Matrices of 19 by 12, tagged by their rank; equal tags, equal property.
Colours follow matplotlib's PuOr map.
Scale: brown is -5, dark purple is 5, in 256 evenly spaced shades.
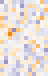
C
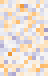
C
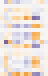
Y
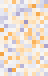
C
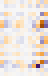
Y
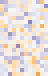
C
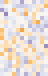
C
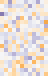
C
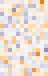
C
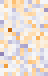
C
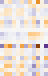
Y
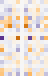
Y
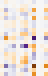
Y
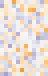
C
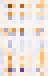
Y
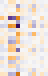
Y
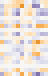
Y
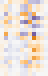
Y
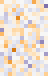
C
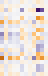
Y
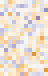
C
